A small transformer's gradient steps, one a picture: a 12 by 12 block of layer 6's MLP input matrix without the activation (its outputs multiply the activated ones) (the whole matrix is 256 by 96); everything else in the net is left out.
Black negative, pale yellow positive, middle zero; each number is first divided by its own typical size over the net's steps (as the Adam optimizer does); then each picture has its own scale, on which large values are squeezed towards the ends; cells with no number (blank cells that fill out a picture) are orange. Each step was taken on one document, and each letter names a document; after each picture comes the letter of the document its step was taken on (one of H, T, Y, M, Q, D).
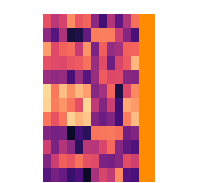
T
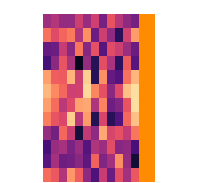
T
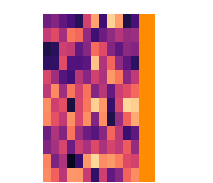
T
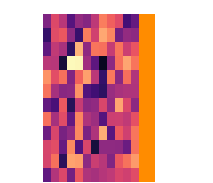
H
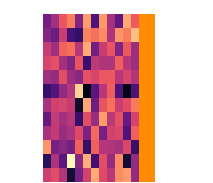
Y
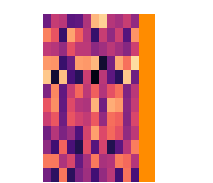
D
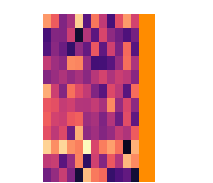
H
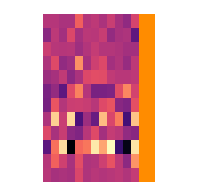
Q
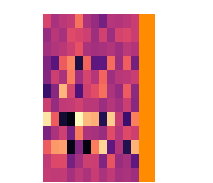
Q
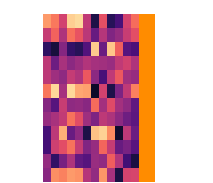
T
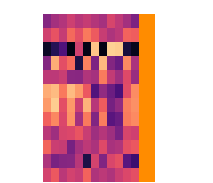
T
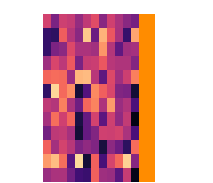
H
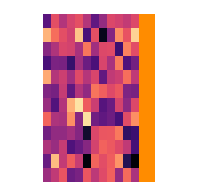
Y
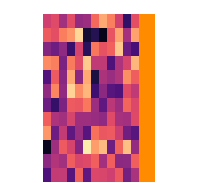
Y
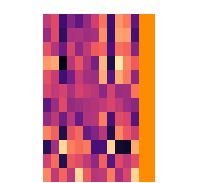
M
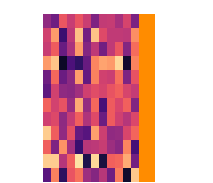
D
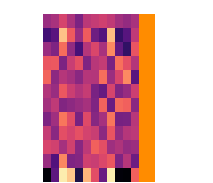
M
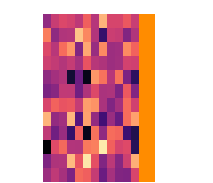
Y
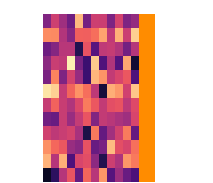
H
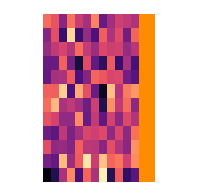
H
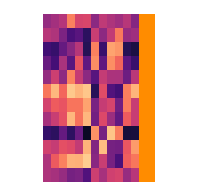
T
